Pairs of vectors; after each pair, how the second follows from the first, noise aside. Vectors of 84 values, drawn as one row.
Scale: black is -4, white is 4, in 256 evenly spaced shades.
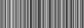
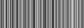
reversed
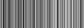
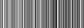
negated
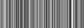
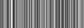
reversed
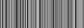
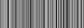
reversed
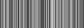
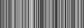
reversed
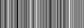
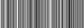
negated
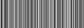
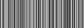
negated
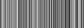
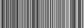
negated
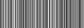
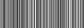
reversed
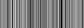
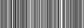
negated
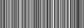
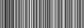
reversed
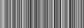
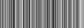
reversed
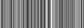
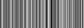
negated
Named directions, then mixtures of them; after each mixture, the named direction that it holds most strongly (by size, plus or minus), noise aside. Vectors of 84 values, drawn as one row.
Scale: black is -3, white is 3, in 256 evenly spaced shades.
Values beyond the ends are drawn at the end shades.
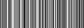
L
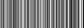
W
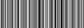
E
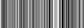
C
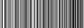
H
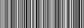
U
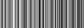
E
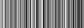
U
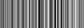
E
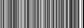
W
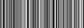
W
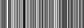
L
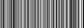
W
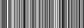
L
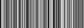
E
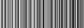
H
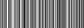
L
